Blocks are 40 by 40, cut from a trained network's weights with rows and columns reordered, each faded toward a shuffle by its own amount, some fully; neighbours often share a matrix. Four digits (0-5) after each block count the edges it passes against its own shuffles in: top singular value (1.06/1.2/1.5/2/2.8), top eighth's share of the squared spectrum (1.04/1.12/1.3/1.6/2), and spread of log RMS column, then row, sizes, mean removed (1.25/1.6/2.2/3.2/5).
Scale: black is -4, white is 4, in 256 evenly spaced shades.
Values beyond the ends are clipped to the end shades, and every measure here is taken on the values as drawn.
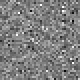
2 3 1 1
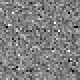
1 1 0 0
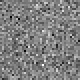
0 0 0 0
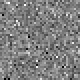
1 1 0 0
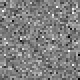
0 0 0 0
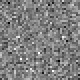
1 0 0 0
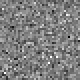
0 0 0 0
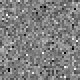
1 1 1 0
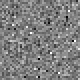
1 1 0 0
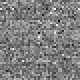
2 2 0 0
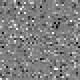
2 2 0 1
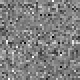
3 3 1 1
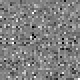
2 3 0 2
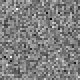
0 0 0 0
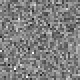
0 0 0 0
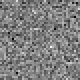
1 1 0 0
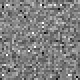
2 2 0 0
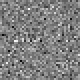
2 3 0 1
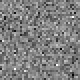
2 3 1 1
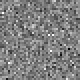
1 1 0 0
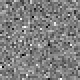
0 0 0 0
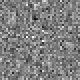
2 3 2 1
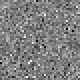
1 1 0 0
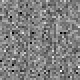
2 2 0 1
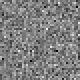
0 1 0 0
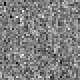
1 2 0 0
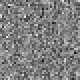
2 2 0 0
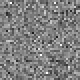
1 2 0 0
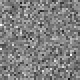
0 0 1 0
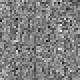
2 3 1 1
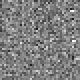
2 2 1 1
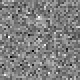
1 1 0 0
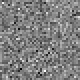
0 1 0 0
